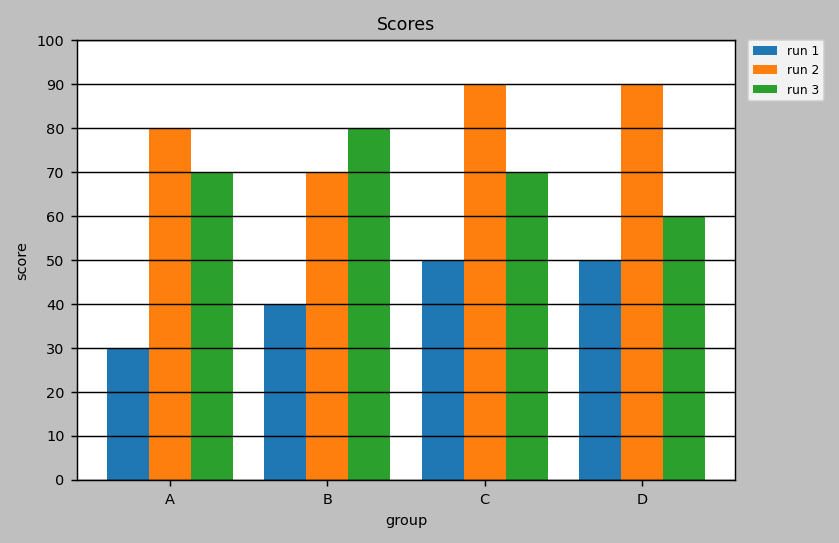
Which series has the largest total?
run 2
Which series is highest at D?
run 2
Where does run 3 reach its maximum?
B
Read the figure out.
Title: Scores
x-axis: group, ticks A B C D
y-axis: score, ticks 0 10 20 30 40 50 60 70 80 90 100
Legend: run 1, run 2, run 3
Values:
run 1: 30 40 50 50
run 2: 80 70 90 90
run 3: 70 80 70 60
